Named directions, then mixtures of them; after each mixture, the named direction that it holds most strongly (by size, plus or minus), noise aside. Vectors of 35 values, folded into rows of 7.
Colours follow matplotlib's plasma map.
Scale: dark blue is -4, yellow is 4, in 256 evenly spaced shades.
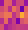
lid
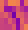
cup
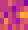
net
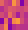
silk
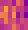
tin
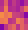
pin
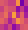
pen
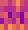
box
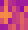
pin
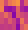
cup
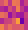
box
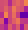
net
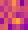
silk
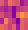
net
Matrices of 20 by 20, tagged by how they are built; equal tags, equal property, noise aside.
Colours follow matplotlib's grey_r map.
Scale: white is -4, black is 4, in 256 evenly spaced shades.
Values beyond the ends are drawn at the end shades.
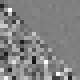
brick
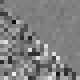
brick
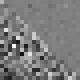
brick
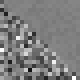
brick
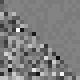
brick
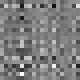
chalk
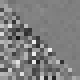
brick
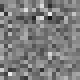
chalk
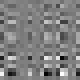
chalk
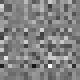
chalk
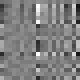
chalk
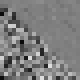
brick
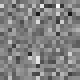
chalk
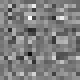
chalk
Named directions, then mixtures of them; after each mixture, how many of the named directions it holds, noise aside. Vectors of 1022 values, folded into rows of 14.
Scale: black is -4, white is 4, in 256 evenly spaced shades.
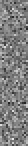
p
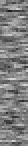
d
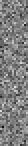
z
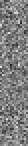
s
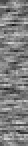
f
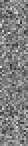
one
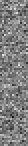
three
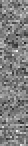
three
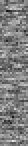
two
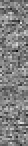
two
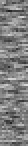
one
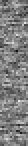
two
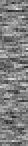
one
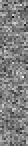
three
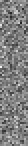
two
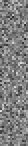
two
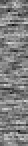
one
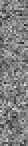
three
